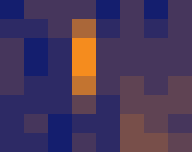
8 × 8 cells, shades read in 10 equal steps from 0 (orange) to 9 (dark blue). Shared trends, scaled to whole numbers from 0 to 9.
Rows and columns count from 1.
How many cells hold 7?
24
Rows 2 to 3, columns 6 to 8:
7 8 7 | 7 7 7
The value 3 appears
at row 2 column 4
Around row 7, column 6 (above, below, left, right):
6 5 8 6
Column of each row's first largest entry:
1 1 2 2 2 1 3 3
